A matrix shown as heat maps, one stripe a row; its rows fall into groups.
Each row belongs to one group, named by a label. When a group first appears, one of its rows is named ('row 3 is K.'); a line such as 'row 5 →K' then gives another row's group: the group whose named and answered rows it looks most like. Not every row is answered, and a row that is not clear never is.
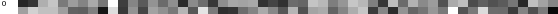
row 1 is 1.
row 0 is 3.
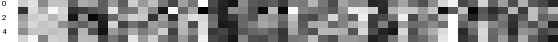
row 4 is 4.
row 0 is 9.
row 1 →3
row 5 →9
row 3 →1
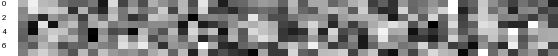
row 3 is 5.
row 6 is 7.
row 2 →1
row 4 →5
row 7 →4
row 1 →4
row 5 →5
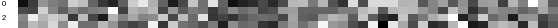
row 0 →7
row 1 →3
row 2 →4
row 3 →3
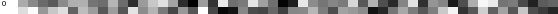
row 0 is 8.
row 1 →9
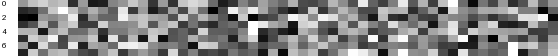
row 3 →5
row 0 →4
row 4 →9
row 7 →3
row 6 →7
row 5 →3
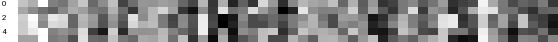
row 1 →8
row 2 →9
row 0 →8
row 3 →9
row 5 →4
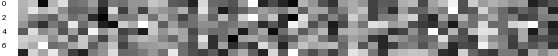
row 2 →8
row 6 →8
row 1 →1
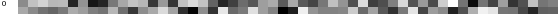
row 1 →8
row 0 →4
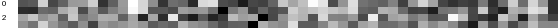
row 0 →7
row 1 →7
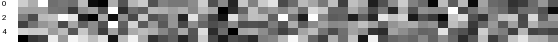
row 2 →5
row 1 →1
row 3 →3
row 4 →9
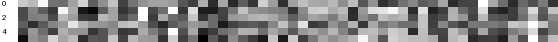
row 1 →5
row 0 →8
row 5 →3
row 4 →5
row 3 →7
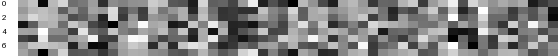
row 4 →4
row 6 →4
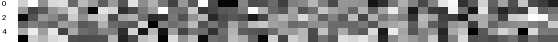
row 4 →3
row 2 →7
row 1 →5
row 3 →5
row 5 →3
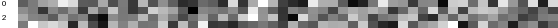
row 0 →5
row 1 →1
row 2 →8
